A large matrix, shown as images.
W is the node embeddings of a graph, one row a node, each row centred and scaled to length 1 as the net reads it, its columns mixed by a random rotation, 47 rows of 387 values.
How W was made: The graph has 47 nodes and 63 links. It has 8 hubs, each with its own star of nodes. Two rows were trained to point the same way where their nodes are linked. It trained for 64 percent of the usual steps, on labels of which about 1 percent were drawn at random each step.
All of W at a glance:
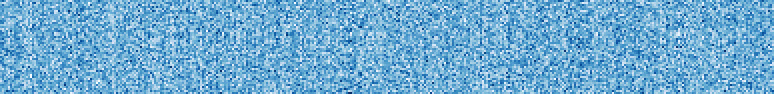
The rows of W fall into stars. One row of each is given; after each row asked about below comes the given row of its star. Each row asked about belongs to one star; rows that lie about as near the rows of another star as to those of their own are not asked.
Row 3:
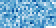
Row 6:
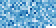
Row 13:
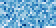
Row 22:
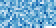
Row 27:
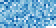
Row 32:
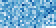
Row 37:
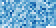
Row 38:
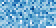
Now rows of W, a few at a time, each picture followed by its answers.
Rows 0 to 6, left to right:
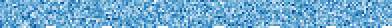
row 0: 32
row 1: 38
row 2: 22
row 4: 27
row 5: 38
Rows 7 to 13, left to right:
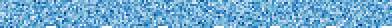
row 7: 32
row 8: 3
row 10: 32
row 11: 37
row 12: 38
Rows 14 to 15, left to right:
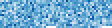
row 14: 27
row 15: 27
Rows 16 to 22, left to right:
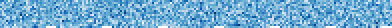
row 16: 6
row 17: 6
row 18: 38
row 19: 37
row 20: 27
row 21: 32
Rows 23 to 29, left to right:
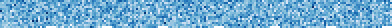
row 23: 37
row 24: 6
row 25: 3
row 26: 38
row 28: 32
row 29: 38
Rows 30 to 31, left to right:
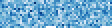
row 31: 32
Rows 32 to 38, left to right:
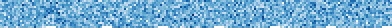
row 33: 22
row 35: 6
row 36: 13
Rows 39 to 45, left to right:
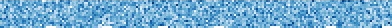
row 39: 22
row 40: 27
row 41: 13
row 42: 32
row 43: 13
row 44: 27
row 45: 3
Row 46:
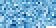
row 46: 27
